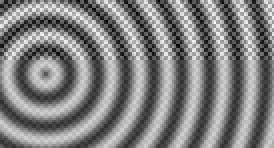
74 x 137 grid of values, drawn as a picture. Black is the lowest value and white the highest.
Rings: centred on the middle left. Average level on the scale: 50%. Slope: none. Seam: horizontal, 40% of the way down, the bottom part calmer.
